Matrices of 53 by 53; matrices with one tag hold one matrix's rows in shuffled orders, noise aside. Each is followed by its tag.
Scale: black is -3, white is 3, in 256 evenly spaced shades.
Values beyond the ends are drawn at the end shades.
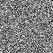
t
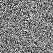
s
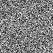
t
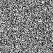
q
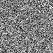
t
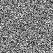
t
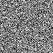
t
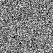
t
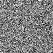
q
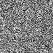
q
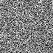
q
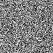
q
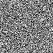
t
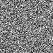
t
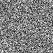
t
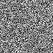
t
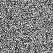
s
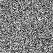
q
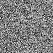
s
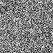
q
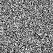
q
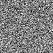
t
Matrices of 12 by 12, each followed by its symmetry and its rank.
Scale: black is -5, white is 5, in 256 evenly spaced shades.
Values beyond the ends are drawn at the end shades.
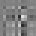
neither, rank one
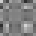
symmetric, rank one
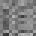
neither, rank two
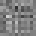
antisymmetric, rank two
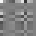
neither, rank one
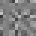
antisymmetric, rank two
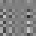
neither, rank one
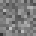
neither, full rank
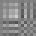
symmetric, rank one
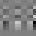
neither, rank one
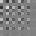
symmetric, rank one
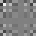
symmetric, rank one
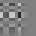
neither, rank one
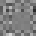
antisymmetric, rank two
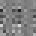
neither, rank two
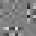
antisymmetric, rank two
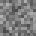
neither, full rank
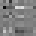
neither, rank two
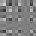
symmetric, rank one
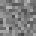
neither, full rank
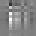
neither, rank one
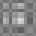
symmetric, rank one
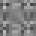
antisymmetric, rank two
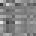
neither, rank two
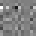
neither, rank two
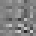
neither, rank two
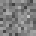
neither, full rank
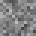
neither, full rank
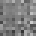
antisymmetric, rank two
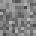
neither, full rank
